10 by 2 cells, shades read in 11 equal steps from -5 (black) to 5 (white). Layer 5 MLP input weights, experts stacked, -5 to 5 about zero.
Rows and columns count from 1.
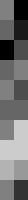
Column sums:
-3 -10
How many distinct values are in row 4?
2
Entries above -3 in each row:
1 1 1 2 2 2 2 2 2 1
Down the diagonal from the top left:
0 -4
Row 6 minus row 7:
-1 -4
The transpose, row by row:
0 -1 -5 -1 0 -1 0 3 2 0 / -5 -4 -2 0 -2 -1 3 3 1 -3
